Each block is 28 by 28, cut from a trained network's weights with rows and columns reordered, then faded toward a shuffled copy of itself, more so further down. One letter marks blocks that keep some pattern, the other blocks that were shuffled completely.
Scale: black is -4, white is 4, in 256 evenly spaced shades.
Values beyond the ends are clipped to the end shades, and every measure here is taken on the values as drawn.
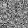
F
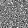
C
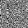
F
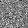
C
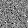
C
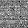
F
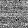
F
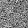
F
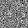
F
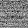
F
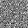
F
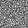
C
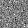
C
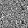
F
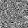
F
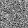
C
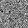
C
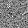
C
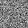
C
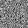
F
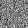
F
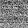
F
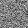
C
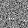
C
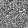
C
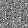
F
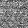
F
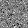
C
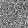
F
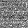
F
